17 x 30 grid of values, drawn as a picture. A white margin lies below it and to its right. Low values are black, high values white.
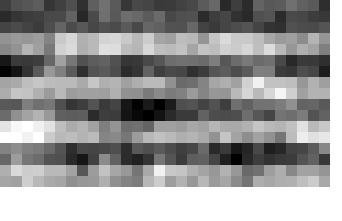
The ninth with the lowest average is the centre. Streaks run across, left to right. Horizontal stripes repeat 4 times down the table. The bottom left is the ninth with the highest average. Overall the values sit about 50% of the way up the scale.
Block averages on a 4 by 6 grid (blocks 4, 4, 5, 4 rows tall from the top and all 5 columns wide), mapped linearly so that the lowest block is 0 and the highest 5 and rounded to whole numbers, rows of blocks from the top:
0 1 1 1 1 0 | 1 3 2 2 3 1 | 5 2 0 2 3 4 | 3 1 2 2 0 2
